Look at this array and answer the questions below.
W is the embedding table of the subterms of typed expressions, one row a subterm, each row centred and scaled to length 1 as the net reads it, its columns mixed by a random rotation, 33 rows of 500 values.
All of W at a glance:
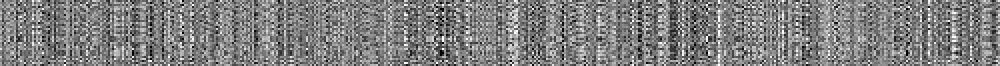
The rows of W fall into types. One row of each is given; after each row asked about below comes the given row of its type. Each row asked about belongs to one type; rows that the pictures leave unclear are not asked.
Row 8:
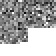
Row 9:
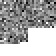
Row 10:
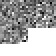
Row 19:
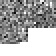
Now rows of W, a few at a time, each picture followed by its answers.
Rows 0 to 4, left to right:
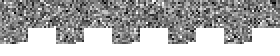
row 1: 9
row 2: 19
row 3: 8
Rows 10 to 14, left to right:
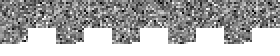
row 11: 8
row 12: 9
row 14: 8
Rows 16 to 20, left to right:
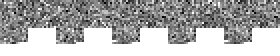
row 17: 9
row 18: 19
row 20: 19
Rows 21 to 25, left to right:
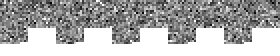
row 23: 8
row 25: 9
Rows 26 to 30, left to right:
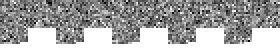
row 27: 9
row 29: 8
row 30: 10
